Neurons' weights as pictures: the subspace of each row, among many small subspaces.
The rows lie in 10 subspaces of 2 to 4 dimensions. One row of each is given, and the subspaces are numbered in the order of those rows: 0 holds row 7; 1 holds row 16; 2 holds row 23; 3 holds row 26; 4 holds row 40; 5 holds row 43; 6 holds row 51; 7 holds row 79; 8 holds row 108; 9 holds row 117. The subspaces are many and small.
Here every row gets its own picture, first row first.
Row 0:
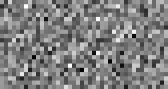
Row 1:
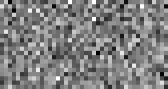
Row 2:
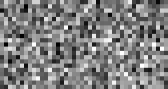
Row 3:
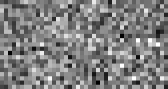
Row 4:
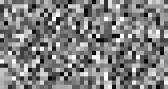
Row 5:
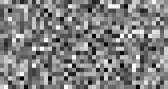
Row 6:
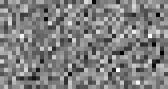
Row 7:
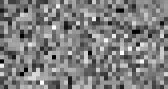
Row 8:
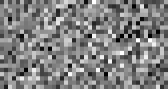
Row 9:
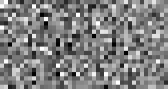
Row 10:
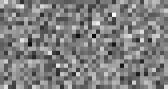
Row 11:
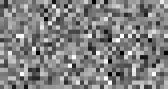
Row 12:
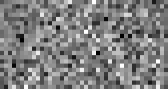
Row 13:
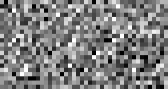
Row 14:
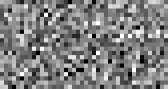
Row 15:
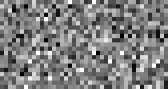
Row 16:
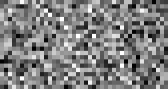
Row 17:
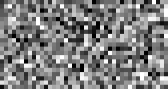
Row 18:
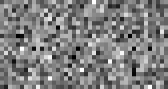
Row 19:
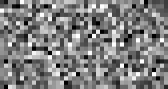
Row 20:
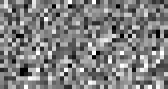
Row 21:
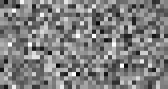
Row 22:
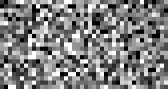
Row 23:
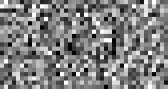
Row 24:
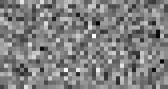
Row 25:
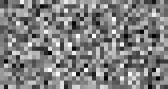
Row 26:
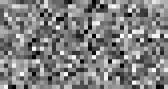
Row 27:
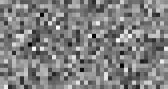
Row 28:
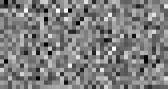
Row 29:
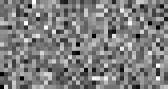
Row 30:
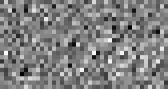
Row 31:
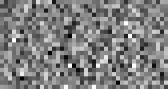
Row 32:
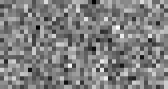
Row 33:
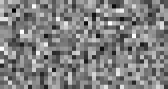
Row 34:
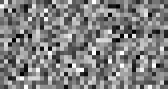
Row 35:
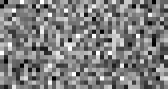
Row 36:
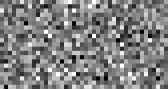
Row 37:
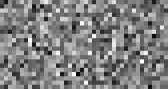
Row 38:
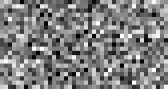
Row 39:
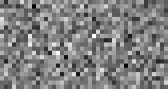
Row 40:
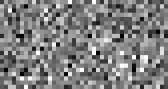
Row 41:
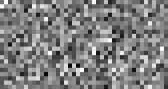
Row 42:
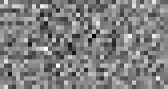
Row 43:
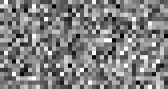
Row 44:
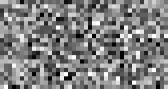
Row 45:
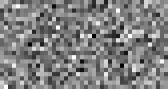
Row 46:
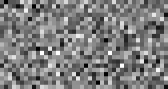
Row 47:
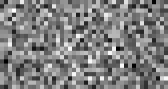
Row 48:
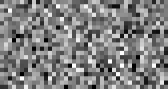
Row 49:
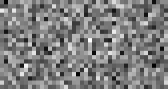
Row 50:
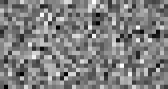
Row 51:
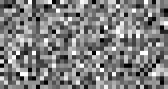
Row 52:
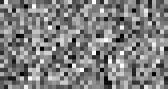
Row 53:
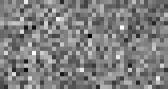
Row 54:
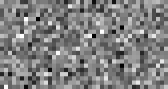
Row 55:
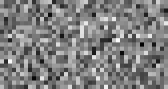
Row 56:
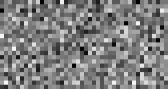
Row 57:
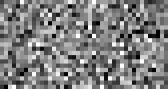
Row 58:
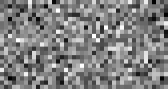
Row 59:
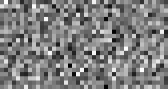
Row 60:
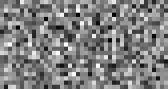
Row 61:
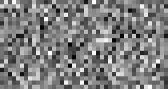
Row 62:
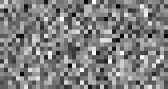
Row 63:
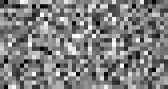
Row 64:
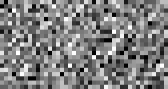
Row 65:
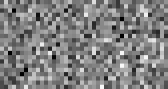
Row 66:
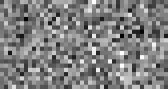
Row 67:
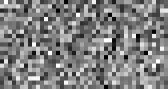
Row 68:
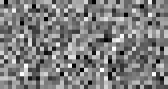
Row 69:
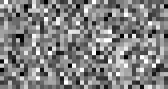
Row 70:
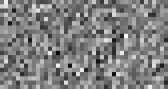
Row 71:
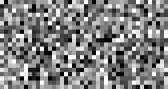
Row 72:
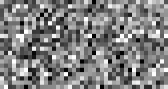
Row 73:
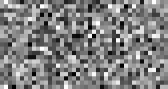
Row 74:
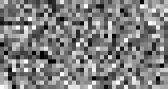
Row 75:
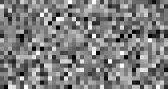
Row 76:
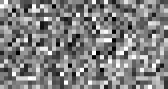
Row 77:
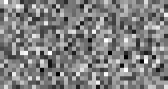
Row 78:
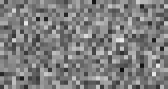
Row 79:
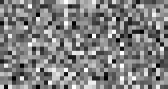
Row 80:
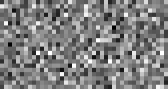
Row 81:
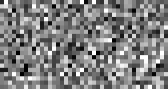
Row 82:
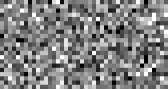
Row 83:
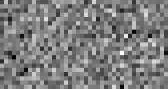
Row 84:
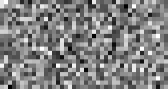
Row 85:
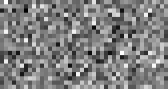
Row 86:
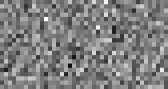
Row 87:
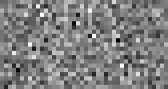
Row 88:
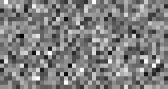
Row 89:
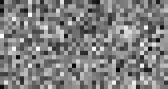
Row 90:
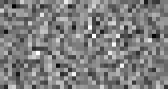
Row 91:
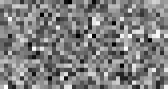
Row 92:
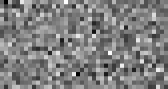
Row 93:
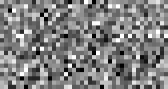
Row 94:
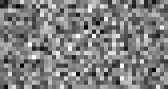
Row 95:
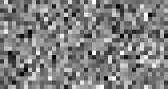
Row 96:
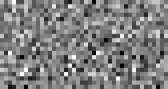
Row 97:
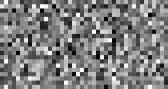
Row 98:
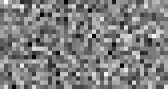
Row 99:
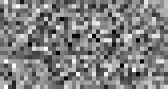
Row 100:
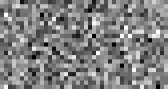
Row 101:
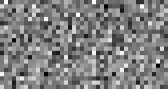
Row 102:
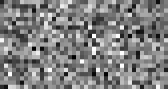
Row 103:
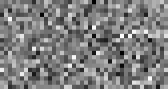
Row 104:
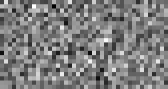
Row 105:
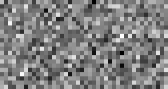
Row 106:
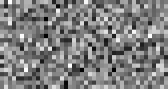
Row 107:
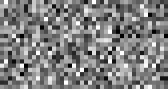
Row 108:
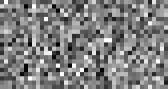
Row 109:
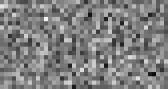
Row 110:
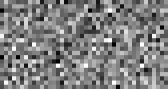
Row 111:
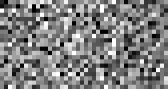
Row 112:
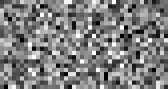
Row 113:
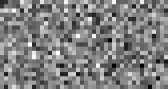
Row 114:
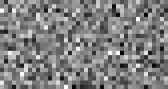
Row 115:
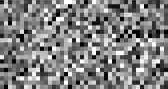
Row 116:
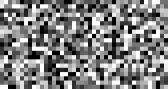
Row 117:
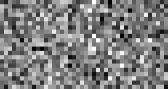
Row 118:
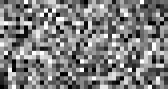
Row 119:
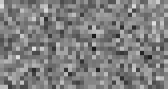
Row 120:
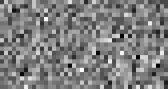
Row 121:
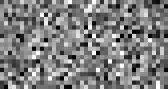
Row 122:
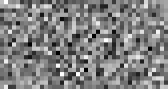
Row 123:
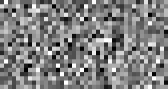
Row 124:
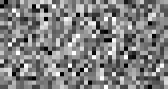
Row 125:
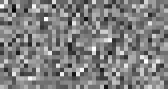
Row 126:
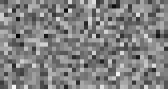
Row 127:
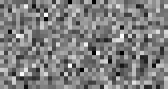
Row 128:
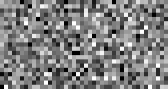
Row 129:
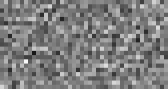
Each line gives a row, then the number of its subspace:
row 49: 0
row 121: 3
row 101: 7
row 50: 2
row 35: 1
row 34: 1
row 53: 7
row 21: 3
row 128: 7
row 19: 8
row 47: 1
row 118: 7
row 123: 8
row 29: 7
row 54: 7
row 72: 7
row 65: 0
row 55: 6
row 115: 0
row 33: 0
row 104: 8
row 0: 1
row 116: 3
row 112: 3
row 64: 5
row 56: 6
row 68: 8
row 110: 6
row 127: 4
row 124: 5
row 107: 6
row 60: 9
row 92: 9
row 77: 9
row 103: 3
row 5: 1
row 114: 0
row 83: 0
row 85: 0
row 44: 3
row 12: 3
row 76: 5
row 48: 1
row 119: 6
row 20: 5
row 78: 7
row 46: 9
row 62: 3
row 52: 8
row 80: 7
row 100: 3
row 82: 6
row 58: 6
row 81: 5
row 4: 7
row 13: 5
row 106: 0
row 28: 9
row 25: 7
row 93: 4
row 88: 9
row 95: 0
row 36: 7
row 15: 4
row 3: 9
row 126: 0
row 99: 8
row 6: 0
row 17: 6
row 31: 1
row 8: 0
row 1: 1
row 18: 7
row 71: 8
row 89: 6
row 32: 9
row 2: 6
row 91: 3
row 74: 7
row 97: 2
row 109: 0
